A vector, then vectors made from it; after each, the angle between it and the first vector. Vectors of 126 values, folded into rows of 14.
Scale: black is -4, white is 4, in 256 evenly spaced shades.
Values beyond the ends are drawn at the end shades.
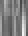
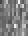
partly aligned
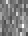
partly aligned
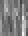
nearly parallel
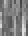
nearly parallel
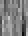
nearly opposite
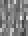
partly opposed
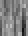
nearly opposite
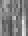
nearly parallel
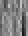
nearly opposite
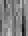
nearly opposite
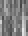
nearly parallel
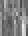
nearly parallel
